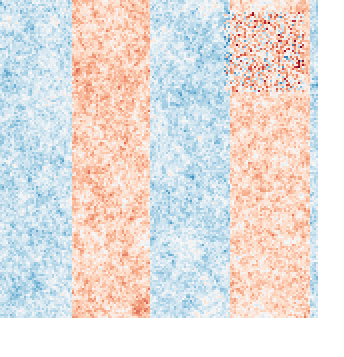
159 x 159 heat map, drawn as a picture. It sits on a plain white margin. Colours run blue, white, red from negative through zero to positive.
In the top right lies a patch that is rougher than the rest. Values change most from cell to cell in the top right. Stripes running up and down repeat 2 times from left to right.
